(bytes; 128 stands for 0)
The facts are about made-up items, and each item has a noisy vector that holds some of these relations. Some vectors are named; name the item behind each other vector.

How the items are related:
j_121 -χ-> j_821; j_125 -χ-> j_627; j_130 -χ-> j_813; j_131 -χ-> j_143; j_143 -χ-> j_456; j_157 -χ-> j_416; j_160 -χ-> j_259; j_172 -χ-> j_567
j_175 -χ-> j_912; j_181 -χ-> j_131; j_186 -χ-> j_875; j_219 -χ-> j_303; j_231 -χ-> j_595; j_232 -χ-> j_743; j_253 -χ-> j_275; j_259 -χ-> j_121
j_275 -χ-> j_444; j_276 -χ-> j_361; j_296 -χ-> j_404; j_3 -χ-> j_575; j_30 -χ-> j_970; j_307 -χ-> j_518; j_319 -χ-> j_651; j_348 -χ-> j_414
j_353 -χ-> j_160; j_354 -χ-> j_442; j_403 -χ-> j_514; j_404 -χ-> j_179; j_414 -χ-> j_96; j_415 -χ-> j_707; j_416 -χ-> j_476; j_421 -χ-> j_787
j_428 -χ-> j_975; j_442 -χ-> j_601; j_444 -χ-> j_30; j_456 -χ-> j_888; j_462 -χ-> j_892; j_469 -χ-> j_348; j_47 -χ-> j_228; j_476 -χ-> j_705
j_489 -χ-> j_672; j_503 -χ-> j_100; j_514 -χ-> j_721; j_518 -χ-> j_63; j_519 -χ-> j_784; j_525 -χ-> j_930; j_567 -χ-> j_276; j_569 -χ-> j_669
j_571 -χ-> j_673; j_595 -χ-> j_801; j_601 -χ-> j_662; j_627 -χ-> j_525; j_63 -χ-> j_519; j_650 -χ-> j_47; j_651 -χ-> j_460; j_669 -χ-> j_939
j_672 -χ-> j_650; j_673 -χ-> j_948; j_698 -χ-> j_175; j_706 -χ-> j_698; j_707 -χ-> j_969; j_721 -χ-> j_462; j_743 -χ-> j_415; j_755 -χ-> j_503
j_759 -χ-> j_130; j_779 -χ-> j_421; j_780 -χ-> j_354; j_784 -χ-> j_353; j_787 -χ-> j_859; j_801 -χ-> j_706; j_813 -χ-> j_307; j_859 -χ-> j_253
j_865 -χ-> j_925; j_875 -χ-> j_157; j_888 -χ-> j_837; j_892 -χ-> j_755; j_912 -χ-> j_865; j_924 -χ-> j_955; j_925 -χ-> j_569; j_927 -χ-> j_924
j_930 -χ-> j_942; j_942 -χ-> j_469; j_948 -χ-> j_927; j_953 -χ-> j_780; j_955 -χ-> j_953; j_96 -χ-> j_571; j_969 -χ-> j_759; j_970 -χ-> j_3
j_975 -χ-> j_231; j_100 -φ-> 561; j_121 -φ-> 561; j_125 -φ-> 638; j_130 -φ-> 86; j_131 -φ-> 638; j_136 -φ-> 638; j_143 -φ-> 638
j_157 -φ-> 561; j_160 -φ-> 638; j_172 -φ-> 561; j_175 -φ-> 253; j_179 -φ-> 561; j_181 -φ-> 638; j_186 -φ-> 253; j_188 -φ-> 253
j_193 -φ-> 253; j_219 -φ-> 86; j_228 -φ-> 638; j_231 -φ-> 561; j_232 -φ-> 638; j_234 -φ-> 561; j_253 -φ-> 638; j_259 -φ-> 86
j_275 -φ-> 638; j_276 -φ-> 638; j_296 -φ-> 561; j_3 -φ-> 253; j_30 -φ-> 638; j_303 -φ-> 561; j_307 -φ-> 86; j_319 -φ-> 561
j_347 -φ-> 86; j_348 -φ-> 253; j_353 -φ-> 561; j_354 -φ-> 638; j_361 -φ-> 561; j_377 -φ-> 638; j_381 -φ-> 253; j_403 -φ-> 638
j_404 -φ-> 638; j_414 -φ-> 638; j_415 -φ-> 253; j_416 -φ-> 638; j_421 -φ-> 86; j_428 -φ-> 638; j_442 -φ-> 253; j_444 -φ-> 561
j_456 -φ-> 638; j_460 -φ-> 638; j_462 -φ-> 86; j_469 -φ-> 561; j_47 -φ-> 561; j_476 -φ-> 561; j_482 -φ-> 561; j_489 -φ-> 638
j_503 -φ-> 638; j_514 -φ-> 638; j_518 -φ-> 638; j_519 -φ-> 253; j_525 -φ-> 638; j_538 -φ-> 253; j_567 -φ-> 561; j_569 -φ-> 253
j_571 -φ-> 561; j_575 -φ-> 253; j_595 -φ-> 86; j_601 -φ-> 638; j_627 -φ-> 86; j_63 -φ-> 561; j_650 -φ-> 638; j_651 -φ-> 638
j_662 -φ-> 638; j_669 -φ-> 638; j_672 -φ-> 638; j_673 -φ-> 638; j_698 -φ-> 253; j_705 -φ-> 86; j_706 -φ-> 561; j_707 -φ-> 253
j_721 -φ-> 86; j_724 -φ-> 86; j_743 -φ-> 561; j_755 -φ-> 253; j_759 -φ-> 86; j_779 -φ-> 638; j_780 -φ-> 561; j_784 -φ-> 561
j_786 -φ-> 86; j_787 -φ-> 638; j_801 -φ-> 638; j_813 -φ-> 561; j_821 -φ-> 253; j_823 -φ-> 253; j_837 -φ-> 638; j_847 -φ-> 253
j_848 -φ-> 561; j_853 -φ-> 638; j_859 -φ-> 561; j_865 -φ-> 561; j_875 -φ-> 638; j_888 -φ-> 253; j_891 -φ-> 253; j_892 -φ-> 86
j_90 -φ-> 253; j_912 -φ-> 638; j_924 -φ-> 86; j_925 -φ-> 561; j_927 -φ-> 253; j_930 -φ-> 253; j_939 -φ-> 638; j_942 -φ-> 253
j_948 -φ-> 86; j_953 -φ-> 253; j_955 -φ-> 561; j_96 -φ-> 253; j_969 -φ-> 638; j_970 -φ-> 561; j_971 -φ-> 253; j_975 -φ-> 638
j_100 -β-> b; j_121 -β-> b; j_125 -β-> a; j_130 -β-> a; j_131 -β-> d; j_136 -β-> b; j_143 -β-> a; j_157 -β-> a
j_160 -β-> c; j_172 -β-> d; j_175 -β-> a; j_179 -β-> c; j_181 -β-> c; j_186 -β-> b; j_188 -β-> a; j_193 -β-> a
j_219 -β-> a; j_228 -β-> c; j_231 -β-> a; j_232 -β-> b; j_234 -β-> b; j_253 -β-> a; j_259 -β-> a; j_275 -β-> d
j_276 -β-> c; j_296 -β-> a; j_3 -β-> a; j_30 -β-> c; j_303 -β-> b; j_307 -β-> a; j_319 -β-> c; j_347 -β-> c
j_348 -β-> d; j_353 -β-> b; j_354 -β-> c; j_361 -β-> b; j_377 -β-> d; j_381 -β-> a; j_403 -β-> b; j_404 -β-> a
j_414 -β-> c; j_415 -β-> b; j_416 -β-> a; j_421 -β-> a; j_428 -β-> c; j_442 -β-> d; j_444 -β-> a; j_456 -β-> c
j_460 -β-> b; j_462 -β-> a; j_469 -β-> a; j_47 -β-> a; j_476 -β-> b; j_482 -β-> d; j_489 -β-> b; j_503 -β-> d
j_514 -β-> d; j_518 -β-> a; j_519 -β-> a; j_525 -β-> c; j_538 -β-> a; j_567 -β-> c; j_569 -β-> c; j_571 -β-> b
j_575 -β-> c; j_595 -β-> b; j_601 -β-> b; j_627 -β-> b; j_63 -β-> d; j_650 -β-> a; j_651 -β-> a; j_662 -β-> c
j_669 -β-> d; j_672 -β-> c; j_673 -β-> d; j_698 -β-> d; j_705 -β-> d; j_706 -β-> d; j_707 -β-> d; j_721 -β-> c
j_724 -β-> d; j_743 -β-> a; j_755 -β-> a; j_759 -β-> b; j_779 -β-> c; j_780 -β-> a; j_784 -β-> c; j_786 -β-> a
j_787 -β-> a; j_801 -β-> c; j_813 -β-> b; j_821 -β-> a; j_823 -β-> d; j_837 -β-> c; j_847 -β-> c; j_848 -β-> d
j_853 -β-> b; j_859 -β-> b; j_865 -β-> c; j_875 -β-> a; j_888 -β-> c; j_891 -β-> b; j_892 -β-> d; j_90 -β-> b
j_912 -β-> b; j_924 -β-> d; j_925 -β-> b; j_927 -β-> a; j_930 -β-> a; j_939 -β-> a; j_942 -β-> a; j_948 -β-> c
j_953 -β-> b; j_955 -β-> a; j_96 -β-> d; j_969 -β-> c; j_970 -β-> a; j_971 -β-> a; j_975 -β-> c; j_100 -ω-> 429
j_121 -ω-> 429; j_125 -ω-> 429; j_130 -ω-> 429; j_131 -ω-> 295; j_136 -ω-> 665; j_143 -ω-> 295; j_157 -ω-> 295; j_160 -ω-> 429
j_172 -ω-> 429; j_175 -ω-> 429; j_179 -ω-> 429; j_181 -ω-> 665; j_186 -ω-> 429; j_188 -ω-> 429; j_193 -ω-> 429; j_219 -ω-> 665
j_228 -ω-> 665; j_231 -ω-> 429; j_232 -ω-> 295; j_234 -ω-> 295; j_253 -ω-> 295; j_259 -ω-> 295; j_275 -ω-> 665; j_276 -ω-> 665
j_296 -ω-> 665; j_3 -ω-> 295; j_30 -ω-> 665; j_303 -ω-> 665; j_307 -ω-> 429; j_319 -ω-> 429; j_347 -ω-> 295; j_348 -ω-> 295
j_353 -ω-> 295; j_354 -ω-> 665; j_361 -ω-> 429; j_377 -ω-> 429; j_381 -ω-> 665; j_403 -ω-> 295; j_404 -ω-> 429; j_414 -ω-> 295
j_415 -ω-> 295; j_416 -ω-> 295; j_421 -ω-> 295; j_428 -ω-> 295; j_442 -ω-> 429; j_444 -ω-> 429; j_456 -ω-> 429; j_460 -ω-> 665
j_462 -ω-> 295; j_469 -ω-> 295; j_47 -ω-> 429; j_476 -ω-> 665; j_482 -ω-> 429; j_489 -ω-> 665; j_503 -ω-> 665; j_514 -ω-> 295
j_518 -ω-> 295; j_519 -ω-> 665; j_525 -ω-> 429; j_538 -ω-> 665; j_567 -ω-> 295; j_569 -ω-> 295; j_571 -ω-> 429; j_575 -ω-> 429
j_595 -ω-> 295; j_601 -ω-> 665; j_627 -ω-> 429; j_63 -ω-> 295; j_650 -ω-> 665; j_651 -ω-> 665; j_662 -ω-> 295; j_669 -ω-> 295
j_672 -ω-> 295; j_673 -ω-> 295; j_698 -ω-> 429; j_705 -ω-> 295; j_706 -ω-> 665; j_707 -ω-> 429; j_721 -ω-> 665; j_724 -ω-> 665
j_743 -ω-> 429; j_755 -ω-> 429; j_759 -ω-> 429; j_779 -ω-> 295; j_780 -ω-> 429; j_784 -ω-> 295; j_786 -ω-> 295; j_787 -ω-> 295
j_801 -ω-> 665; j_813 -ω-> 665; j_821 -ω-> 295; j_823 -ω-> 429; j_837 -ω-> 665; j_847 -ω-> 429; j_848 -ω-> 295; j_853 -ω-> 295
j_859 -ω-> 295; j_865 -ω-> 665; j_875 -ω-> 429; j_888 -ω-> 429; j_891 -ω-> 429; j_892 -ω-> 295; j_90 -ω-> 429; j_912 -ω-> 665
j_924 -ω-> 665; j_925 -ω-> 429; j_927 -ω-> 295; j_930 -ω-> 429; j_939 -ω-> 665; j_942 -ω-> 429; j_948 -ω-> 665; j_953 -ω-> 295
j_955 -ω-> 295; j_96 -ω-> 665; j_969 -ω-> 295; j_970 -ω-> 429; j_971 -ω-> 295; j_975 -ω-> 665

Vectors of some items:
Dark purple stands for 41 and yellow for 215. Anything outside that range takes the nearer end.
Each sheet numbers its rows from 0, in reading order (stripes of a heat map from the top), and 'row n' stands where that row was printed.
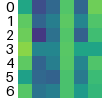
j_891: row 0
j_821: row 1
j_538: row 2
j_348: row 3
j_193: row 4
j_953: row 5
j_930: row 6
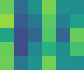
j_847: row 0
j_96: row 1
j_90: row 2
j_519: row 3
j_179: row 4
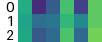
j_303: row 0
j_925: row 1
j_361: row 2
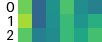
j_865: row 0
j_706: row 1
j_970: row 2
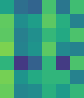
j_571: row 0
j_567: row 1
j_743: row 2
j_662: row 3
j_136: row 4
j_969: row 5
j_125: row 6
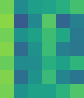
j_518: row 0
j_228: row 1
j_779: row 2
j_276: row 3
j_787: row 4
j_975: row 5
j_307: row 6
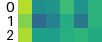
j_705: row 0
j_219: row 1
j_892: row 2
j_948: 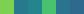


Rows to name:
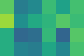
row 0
j_47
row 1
j_63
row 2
j_853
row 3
j_595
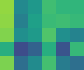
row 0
j_172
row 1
j_707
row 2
j_347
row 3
j_601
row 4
j_354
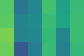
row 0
j_3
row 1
j_157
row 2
j_786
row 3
j_296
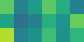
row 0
j_569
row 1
j_353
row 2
j_377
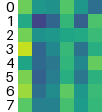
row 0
j_414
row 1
j_476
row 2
j_259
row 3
j_724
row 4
j_121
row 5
j_651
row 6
j_823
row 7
j_780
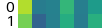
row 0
j_924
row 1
j_650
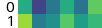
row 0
j_813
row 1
j_848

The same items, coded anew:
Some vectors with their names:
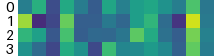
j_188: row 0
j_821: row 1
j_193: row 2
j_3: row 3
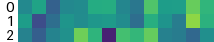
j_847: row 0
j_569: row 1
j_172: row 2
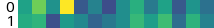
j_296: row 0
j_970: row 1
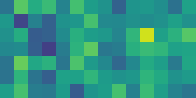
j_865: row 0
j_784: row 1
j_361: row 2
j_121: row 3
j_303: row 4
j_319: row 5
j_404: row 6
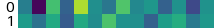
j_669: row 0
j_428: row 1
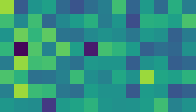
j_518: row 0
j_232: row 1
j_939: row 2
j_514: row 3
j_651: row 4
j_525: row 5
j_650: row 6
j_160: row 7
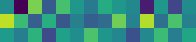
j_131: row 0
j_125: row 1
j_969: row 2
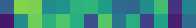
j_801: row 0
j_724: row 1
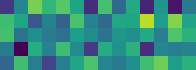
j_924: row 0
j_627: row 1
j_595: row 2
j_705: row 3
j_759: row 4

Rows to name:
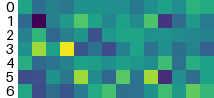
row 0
j_347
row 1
j_348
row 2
j_780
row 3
j_219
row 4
j_567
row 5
j_442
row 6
j_353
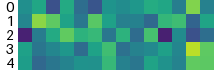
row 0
j_175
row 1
j_489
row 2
j_96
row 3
j_415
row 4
j_953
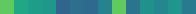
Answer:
j_875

